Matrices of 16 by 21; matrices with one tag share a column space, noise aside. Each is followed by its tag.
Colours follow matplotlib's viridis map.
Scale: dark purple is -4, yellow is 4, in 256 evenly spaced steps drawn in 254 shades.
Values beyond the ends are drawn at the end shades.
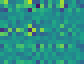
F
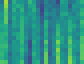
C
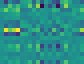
F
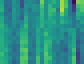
C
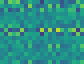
F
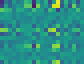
F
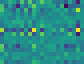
F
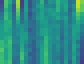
C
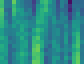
C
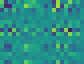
F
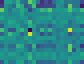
F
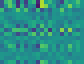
F
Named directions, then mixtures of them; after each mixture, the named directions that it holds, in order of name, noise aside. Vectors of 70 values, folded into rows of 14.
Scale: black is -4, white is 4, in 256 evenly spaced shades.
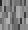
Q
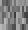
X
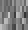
Q, X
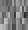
Q, X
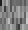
Q, X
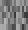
X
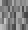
X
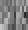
Q, X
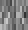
Q, X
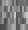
X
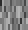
Q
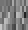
Q, X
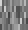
Q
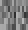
X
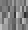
Q, X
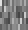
Q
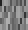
Q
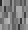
Q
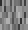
Q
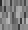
Q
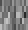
Q, X
